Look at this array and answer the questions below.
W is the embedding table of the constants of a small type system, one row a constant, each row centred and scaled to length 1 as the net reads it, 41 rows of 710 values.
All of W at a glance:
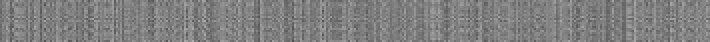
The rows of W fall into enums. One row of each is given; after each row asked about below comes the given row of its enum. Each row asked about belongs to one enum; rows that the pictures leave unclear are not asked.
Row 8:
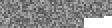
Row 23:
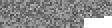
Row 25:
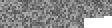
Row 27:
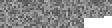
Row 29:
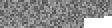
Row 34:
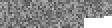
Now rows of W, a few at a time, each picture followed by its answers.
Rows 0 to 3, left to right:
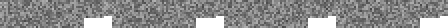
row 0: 34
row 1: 8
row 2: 29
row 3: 8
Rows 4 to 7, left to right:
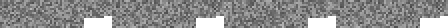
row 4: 23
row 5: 29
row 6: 34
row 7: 29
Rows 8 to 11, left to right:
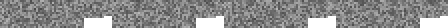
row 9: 25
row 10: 34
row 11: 27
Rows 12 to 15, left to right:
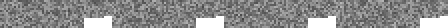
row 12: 27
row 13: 8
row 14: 23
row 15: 34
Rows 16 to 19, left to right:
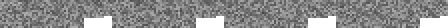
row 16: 25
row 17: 27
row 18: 23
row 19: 23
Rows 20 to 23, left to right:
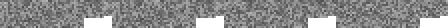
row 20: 34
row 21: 34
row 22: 25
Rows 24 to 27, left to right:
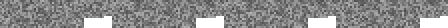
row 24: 8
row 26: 25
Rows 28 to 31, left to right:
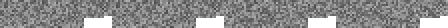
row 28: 29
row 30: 8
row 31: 23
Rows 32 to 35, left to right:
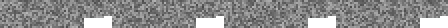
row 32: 25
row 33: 8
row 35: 27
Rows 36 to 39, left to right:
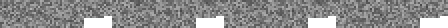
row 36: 23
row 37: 27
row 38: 27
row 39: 8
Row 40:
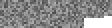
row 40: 29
